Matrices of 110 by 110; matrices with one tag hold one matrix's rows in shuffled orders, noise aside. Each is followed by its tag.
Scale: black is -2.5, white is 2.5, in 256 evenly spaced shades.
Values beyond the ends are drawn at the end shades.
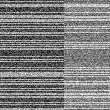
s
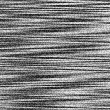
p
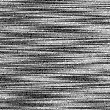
p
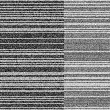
s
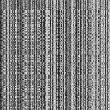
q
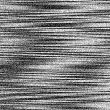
p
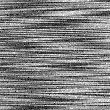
p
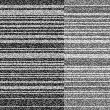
s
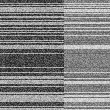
s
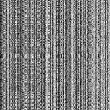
q
